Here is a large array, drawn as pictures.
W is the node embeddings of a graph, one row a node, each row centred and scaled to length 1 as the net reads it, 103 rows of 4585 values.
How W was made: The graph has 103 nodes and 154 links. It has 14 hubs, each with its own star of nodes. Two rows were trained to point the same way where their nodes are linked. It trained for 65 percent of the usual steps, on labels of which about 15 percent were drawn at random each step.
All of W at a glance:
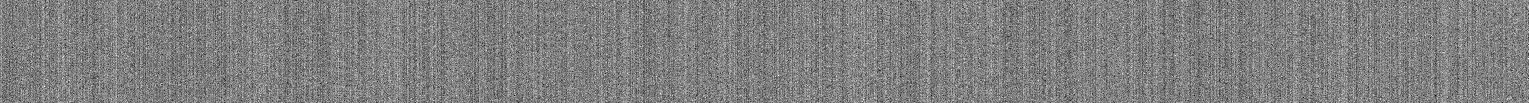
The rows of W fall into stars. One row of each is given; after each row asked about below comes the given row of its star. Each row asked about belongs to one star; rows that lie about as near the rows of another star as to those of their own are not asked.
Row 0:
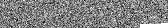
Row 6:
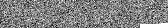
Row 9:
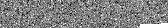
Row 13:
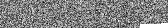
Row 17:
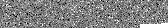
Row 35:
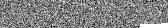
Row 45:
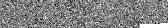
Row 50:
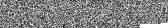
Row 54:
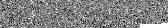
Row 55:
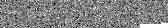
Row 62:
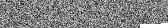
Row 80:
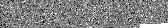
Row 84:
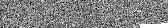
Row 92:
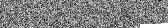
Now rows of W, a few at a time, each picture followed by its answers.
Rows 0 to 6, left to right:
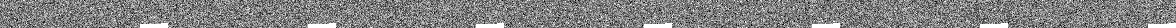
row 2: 54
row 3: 80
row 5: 62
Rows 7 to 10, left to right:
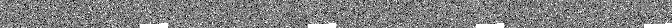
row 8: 84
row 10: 6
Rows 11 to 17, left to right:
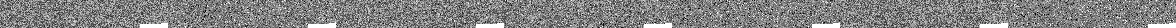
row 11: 54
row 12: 50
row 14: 84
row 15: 62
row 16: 50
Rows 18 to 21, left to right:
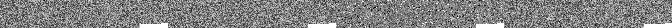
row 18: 55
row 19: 0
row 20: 84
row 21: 9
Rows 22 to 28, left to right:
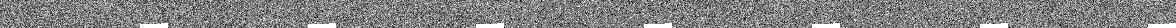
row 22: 35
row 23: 54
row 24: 92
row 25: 45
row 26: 6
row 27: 6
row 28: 80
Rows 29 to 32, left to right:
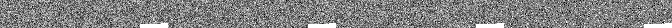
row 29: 0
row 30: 6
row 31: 6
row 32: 0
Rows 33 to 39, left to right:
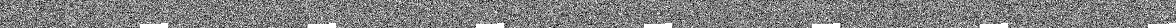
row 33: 54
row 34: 50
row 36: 13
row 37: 84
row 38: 84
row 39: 17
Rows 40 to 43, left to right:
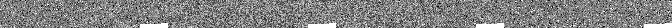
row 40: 6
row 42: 92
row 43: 45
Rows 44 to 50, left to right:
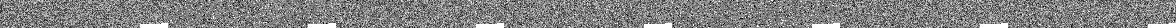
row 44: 17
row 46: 9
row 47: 92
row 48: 17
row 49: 80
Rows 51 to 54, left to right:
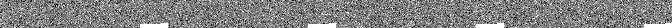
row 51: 62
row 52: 45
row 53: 50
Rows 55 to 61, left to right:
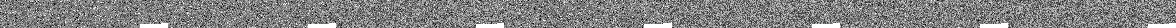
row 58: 50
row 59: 62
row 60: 80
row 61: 13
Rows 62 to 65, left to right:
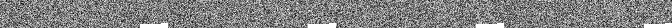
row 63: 55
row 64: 84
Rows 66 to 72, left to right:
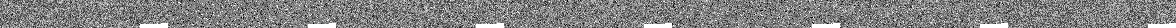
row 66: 45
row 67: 62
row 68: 50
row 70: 55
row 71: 13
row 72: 6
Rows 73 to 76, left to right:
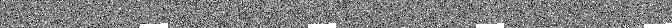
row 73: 0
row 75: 54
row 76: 17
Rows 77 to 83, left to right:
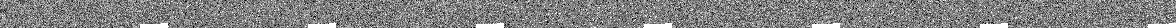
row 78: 35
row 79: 62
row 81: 0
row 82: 62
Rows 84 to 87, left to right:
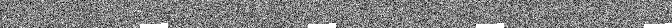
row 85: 13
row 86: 13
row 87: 13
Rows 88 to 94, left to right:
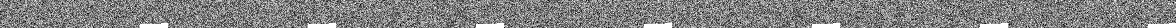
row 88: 62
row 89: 45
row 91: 54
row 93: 54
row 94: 13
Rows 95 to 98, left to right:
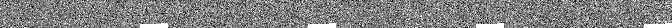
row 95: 35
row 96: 13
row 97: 6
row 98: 50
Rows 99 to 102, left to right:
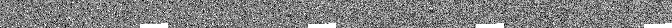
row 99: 45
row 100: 9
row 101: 50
